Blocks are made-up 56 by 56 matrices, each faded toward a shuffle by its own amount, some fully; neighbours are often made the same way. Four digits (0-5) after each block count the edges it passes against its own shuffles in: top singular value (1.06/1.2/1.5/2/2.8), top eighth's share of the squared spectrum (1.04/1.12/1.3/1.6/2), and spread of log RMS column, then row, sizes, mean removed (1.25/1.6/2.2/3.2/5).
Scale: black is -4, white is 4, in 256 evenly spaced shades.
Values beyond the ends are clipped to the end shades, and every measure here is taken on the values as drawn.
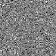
3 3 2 1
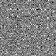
3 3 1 2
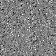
2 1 0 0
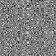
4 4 2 2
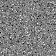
0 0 0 0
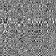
4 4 2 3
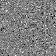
3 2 1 0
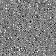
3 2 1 0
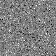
0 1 0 0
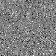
3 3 1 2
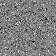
0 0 0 0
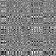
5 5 3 3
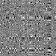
4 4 2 3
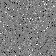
0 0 0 0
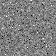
0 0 0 0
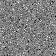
0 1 0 0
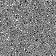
0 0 0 0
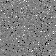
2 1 0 0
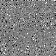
3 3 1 1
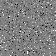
0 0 0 0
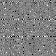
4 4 1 2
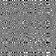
4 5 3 3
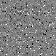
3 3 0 1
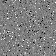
0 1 0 0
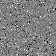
1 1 0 0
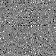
3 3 1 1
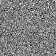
0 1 0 1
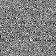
1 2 0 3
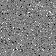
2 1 0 0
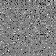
3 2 0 1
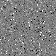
2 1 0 0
